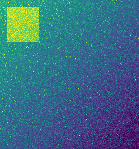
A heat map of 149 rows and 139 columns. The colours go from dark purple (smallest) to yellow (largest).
In the top left lies a patch that is higher than the rest. There is an overall slope up to the top left. The ninth with the highest average is the top left. No regular stripes run through it. The halves do not mirror each other.
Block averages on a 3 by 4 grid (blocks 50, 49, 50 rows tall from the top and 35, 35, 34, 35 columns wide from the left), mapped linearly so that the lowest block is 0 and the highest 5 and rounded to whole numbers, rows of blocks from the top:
5 3 2 2
3 2 1 1
2 1 1 0
